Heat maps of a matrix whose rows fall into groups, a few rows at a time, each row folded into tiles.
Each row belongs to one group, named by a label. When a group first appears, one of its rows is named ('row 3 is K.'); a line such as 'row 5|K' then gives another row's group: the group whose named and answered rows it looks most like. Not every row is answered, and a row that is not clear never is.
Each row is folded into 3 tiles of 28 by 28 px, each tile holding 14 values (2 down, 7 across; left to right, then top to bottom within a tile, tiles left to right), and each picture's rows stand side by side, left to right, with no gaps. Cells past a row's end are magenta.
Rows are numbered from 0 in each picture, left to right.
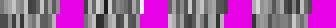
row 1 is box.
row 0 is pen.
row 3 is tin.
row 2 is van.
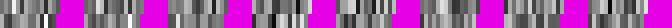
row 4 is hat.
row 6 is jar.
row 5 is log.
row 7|box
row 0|hat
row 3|box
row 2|pen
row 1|hat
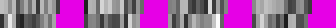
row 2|hat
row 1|log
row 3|tin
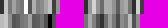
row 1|log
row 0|jar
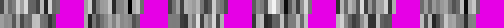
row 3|log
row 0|pen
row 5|pen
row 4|jar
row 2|log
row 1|pen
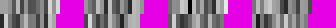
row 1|box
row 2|box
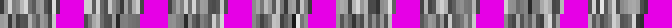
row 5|log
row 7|jar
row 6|van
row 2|log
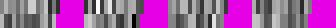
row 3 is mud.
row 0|van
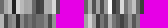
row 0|log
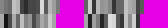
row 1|jar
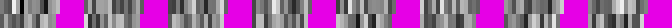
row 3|log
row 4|jar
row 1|pen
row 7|van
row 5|mud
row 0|box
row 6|box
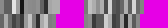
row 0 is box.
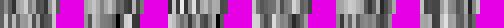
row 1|tin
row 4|pen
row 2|jar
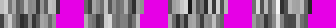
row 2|hat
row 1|mud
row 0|tin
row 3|jar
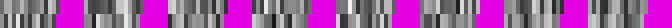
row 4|hat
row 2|tin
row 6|van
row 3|jar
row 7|mud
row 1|van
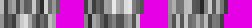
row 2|pen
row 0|mud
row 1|van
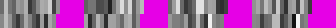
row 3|hat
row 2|van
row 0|jar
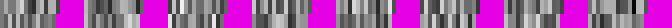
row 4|log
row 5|van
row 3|mud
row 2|hat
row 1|van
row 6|mud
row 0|pen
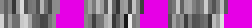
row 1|hat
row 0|mud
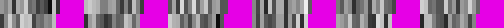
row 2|jar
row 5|tin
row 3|log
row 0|log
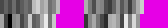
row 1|box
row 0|van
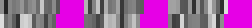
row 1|mud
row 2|van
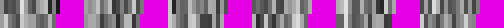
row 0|mud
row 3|van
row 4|tin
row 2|mud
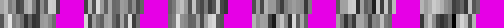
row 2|tin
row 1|hat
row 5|tin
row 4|hat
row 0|tin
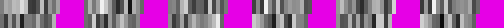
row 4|van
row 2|hat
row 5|jar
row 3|jar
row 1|pen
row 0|pen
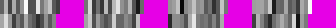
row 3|box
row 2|log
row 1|van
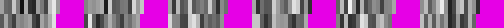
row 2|mud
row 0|box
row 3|mud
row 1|box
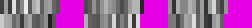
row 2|mud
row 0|jar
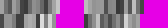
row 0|box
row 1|tin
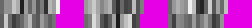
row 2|pen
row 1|tin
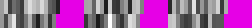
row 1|box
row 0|van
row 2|jar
